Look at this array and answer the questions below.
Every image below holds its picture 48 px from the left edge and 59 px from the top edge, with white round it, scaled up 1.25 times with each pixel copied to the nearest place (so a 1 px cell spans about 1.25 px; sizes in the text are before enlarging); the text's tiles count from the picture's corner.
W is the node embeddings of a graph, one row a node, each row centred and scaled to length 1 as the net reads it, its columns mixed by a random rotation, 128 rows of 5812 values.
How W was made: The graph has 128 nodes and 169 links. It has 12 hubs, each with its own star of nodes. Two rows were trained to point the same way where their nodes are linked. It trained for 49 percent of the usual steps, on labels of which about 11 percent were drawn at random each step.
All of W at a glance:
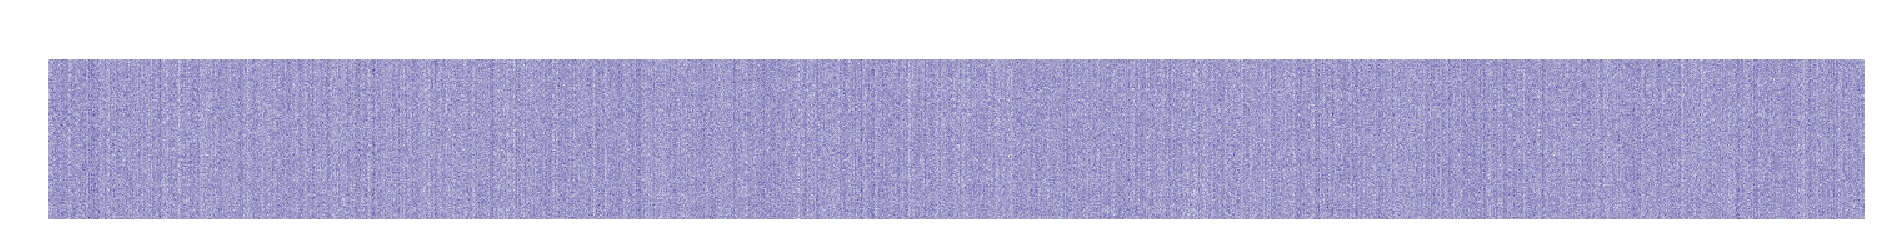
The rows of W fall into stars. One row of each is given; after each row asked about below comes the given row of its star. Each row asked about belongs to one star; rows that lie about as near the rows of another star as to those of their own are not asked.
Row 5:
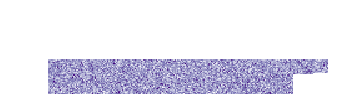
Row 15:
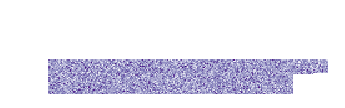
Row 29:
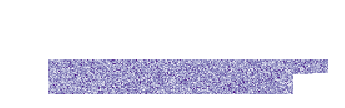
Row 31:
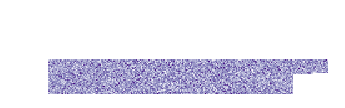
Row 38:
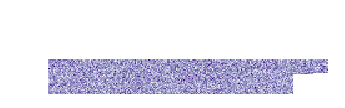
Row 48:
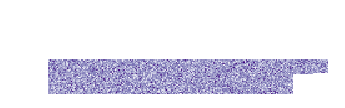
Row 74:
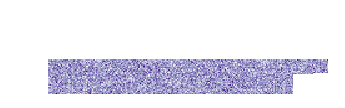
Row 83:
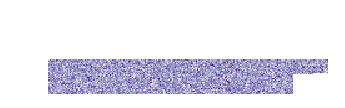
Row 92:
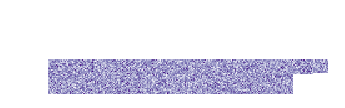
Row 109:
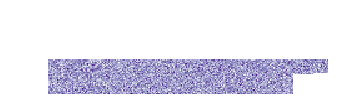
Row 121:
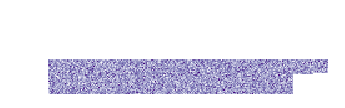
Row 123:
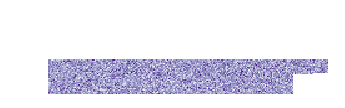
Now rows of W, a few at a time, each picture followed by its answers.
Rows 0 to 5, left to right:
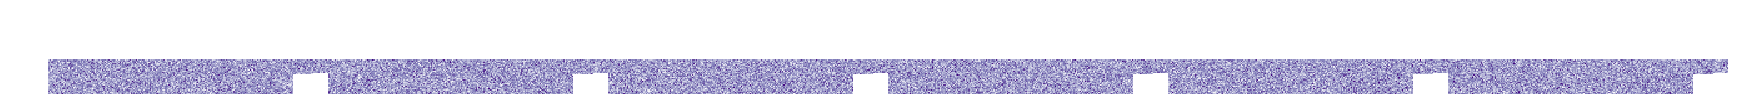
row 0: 31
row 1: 123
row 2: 83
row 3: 92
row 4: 29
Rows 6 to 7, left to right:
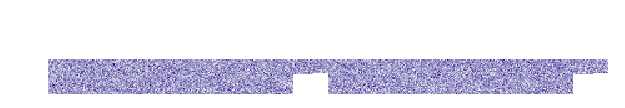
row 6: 31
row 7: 15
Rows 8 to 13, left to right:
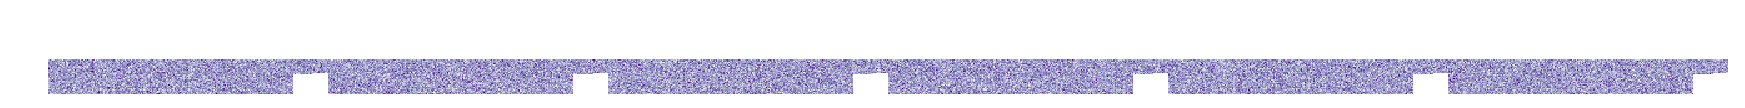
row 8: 48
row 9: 123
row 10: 38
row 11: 74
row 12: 121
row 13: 5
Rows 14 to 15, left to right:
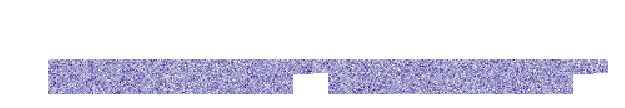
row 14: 92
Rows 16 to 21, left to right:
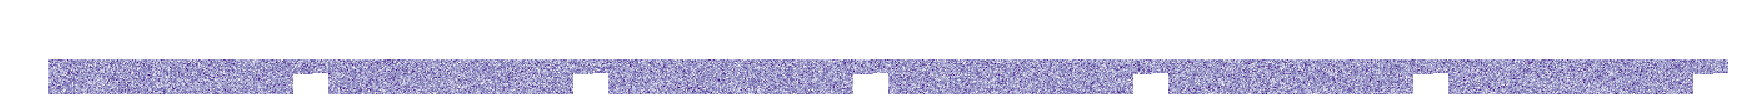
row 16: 38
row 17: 123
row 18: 38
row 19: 92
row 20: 15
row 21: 15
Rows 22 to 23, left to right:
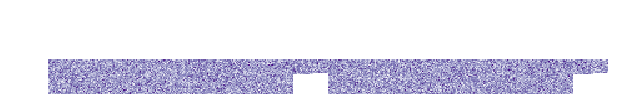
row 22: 109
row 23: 38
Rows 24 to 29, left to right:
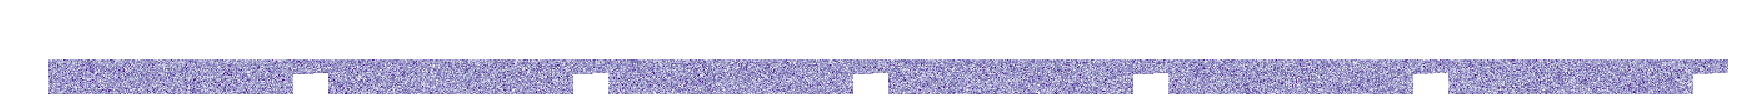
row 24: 5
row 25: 123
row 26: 31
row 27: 15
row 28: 29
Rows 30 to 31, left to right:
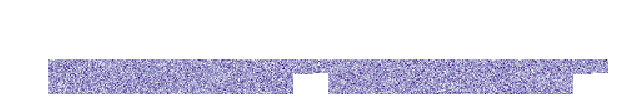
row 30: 109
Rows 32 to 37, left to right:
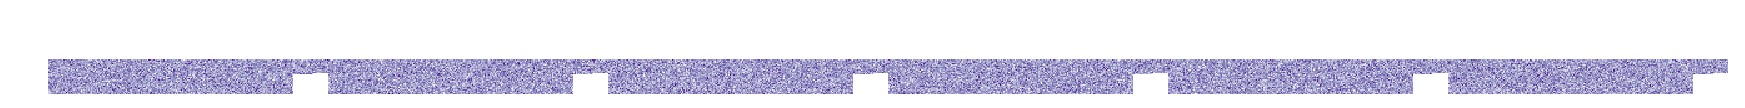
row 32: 38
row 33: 123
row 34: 74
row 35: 29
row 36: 48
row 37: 5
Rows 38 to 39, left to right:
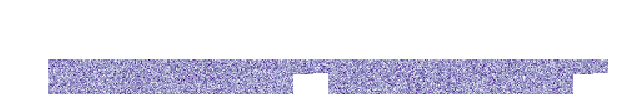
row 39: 83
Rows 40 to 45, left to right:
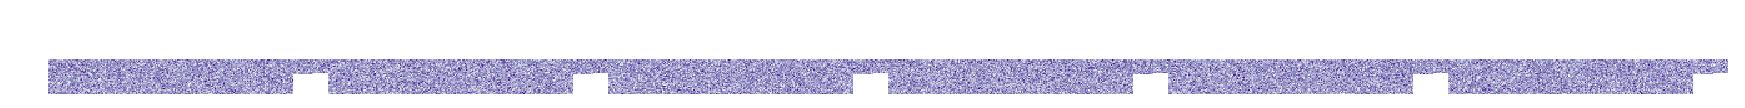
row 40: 83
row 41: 31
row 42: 31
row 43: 38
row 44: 38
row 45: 109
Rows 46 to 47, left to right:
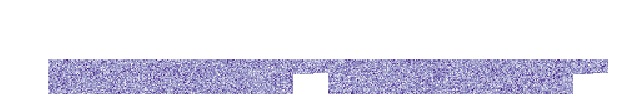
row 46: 74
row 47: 83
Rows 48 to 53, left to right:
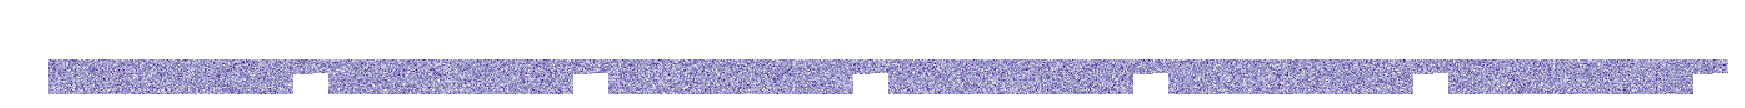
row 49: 123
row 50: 31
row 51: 92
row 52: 123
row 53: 74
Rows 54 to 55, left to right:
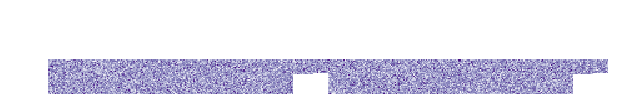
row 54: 121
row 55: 38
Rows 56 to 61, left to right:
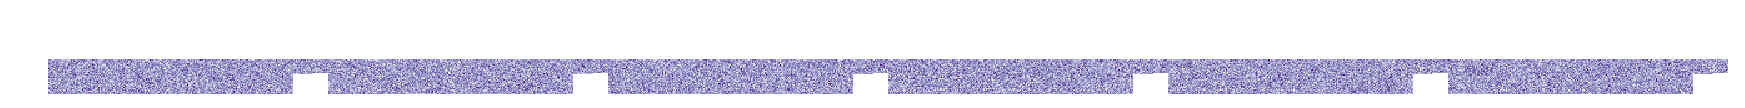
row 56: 109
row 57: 29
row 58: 121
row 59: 83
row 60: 29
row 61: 109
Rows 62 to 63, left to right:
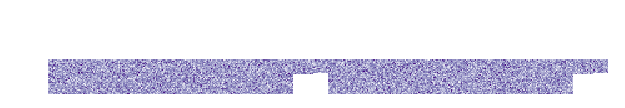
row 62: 121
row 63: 48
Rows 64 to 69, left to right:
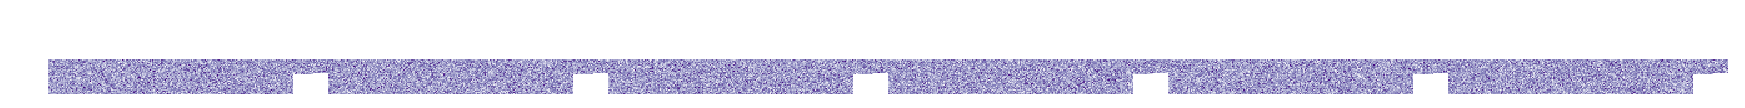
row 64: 109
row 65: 15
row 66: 48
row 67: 29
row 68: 109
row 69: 83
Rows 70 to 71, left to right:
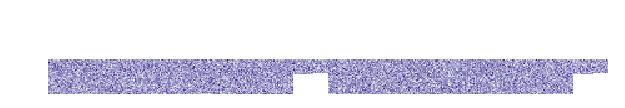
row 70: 74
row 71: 121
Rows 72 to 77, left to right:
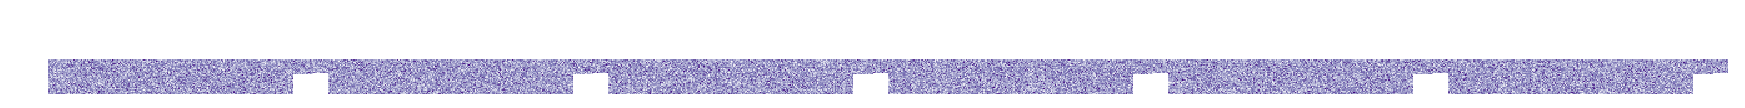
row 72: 29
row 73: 74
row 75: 48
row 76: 83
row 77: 5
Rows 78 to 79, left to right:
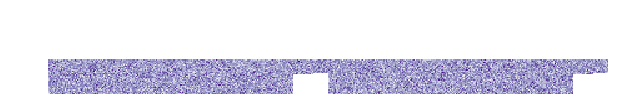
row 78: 5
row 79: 48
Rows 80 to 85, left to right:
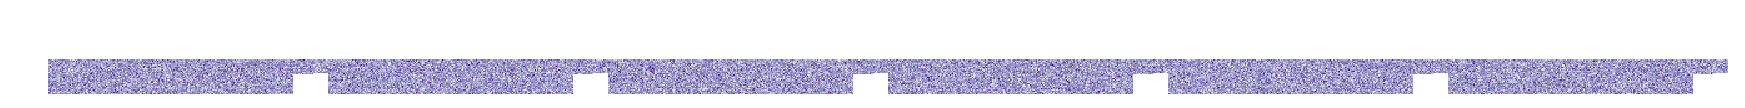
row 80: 15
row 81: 83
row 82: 5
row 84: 38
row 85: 109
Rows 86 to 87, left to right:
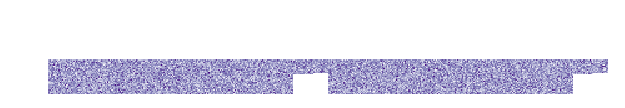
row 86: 83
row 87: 83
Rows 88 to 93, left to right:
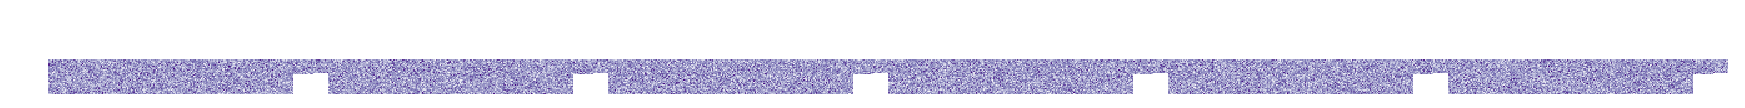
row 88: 121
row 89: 74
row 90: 5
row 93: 15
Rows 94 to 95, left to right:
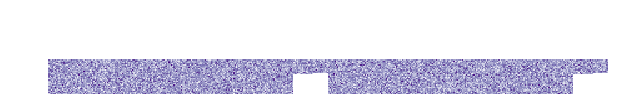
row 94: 83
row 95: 92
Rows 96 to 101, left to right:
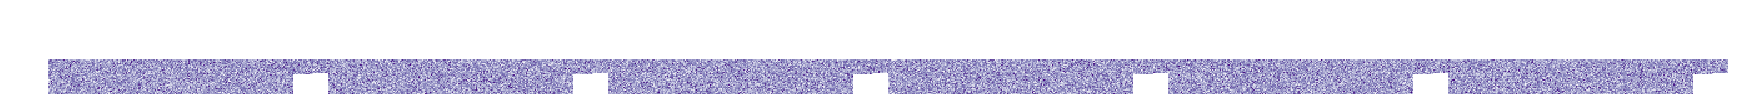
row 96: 38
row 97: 29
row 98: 48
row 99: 109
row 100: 31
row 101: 123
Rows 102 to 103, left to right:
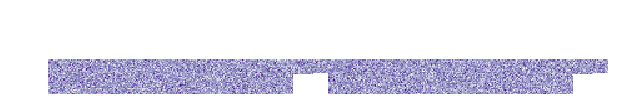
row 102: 5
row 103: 83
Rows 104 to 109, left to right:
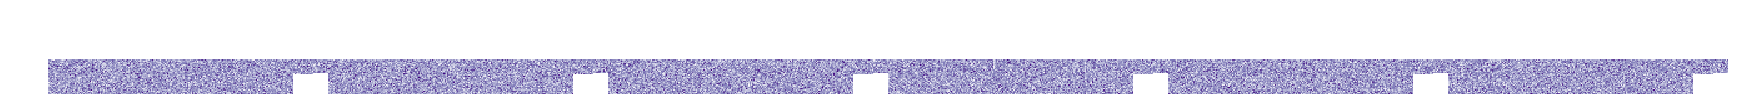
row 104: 109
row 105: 109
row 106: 92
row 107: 74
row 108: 74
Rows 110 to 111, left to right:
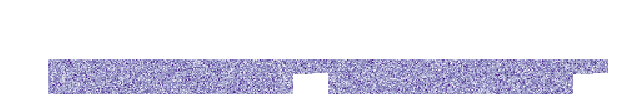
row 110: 29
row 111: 31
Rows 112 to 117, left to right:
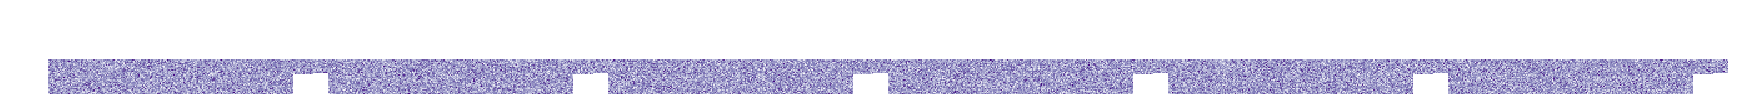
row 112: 15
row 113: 121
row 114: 31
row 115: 15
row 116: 121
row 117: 83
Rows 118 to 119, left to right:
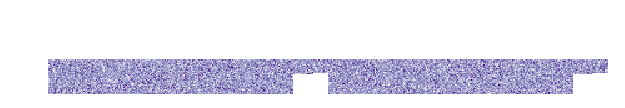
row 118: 109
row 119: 74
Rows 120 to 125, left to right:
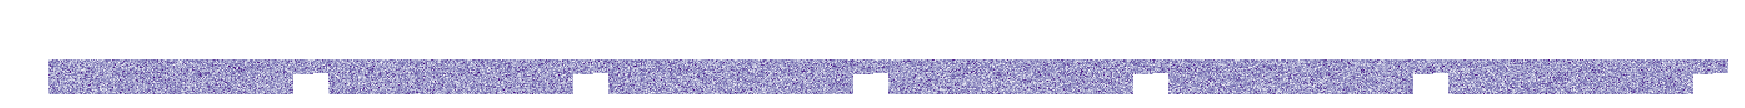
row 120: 121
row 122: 15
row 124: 74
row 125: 29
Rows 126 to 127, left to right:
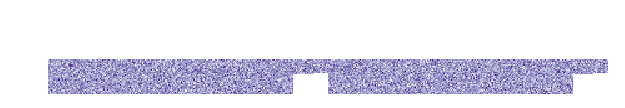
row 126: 31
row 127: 109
